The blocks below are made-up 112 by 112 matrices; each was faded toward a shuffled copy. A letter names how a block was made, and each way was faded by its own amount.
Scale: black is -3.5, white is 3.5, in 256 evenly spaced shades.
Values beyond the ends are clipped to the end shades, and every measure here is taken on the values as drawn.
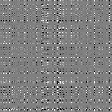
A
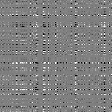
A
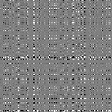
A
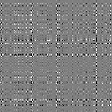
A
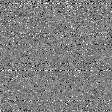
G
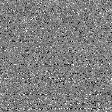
G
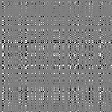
A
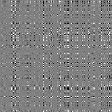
A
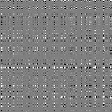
A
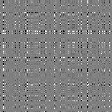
A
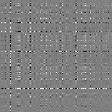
A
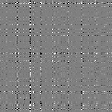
A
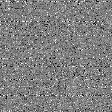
G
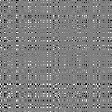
A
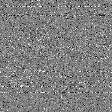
G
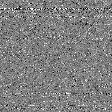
G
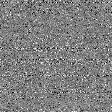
G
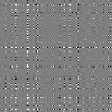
A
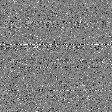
G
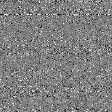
G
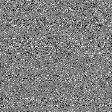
G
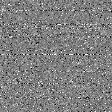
G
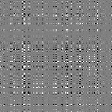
A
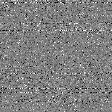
G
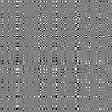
A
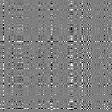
A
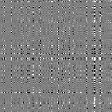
A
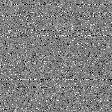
G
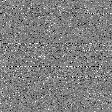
G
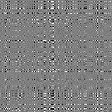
A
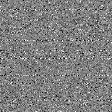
G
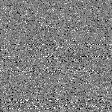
G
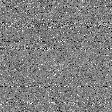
G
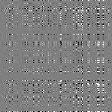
A
